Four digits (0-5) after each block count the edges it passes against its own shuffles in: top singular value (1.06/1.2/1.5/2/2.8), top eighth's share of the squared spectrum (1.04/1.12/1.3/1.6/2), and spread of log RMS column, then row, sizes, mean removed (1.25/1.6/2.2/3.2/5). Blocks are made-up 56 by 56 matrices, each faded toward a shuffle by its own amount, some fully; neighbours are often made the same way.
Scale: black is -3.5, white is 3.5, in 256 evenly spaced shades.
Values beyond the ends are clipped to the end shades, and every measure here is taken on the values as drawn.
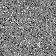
0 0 0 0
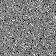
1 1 0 0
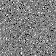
0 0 0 0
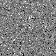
0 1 1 0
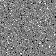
0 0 0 0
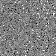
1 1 1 0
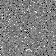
0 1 0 0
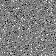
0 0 0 0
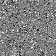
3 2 0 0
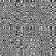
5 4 3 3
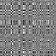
5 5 4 4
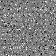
3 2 0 0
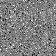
2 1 0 0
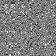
3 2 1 1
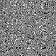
3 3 1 1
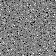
1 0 0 0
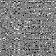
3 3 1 2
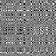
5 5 3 3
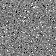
1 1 0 0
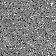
2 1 0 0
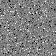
1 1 0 0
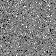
1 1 0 0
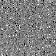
3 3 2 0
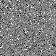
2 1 1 0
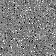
0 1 0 0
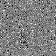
3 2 1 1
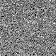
1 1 0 0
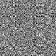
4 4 2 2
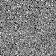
1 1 0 0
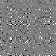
4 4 2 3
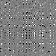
4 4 2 2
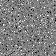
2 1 0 0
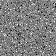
1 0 0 0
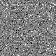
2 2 0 0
